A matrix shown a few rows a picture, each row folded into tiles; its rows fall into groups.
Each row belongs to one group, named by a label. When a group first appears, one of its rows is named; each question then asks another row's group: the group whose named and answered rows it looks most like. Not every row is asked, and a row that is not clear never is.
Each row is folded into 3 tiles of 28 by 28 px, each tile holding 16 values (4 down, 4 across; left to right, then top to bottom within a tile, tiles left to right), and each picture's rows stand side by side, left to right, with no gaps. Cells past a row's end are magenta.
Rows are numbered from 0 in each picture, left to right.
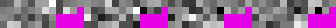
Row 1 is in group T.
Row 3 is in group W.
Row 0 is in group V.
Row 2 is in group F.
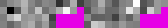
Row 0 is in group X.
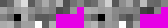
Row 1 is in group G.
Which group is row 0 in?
G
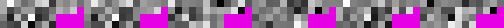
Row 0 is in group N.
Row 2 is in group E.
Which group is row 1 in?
N
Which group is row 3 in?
W
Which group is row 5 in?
E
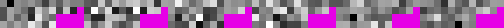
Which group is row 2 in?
N
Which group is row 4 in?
G
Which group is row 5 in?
X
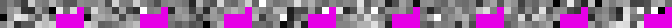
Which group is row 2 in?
X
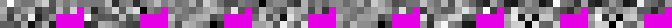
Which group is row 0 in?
N
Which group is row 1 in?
T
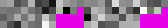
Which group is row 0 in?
W
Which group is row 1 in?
F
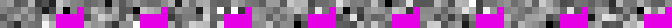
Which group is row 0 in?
W
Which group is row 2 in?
E
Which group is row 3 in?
V
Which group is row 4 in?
E
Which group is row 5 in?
V
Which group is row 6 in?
V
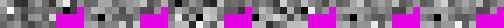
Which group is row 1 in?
G
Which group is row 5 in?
G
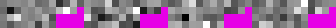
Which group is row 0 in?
X
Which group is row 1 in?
T
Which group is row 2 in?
G
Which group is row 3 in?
V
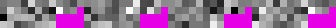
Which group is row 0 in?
F
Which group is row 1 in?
V
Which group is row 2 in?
W
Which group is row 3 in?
F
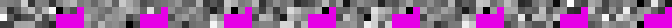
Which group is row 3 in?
E
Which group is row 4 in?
E
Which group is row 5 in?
W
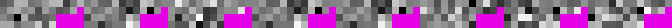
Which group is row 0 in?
G
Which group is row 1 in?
W
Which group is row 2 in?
N
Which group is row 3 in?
W
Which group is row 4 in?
W
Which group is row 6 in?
F
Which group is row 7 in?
F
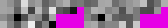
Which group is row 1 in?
G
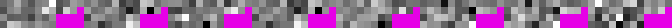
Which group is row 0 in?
V
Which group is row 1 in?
W
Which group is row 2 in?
X
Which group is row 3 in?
W
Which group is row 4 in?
V
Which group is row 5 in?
F
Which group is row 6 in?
F
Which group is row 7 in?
N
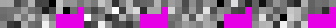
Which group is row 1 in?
T
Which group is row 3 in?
E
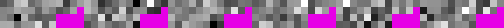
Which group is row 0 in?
G
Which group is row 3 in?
V
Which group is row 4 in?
N
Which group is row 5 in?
V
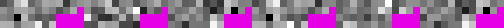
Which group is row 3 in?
G
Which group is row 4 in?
V
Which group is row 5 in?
W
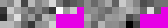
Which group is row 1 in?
V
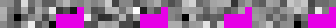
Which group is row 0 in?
T
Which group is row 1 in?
T
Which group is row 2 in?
G
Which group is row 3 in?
V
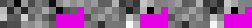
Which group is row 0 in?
T
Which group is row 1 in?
W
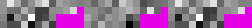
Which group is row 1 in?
V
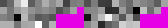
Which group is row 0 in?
G
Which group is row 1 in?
F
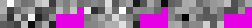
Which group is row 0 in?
N
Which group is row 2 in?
G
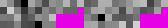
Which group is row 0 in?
X
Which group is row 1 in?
G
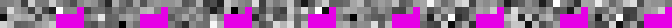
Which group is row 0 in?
F
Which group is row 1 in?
X
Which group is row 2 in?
W
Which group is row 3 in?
E
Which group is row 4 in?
G
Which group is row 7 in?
N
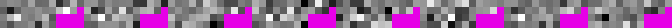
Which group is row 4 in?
F
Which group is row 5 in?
N
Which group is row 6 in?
X
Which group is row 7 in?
G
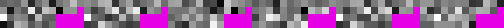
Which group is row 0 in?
T
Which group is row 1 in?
T
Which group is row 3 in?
F
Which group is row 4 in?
T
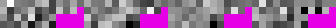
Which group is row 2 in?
V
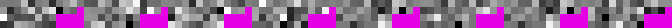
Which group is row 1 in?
V
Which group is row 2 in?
F
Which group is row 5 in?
X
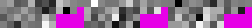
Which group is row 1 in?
N
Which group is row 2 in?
E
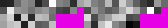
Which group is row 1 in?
V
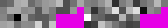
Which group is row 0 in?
G
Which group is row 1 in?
T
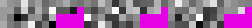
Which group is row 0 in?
T
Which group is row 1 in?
T
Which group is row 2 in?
N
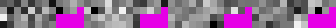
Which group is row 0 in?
T
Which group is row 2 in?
V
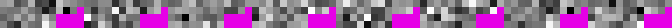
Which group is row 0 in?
W
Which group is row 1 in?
T
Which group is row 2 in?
G
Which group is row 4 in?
N
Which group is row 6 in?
W
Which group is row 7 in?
F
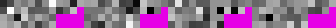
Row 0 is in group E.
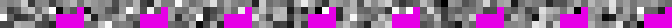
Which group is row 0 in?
T
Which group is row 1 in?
V
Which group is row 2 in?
N
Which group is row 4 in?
F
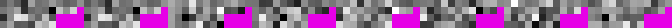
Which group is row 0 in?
F
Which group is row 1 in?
F
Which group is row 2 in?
T
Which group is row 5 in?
T
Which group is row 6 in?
N
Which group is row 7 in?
G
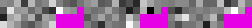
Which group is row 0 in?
F
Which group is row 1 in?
W
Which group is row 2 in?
X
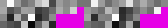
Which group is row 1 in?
N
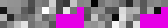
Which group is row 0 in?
V
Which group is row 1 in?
E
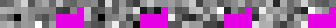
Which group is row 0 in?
G
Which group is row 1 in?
T
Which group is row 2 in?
T
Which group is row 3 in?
F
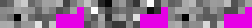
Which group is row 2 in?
G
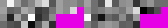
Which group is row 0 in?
N
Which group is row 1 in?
T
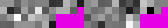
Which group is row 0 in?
X
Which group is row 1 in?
W
